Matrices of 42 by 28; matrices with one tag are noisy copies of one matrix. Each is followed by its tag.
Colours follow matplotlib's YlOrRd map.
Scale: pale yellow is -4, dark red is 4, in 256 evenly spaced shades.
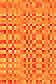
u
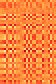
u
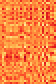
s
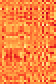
s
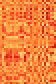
s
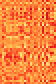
s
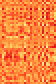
s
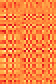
u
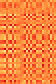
u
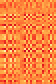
u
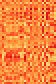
s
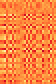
u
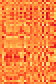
s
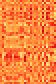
s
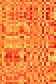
s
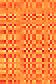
u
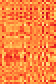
s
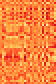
s
